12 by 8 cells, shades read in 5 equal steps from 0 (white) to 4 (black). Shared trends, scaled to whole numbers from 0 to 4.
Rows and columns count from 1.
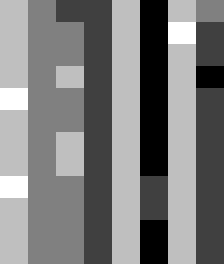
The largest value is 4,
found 11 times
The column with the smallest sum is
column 1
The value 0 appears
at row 2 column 7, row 5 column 1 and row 9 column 1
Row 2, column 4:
3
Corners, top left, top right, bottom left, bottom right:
1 2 1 3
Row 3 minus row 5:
1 0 0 0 0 0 0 0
